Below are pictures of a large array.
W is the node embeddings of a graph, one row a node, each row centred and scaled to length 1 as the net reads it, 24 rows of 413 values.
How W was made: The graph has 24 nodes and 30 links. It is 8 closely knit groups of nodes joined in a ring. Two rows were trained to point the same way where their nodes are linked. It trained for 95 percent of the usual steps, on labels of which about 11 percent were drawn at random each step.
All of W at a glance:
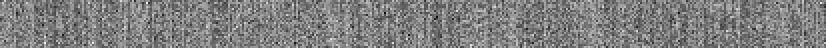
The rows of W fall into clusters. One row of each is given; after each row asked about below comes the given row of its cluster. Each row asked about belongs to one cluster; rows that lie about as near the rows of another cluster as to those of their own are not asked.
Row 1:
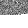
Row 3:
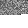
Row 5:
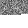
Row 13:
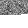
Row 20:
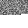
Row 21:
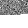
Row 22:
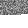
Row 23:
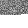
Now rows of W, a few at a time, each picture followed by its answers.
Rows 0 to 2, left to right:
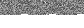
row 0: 5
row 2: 3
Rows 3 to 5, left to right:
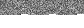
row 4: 1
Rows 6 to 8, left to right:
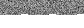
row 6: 1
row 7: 23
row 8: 22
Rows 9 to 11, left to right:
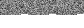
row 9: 13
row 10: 20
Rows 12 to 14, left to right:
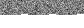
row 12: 13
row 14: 20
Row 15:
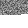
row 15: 3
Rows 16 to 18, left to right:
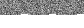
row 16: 21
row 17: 5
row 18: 23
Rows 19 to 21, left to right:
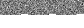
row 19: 22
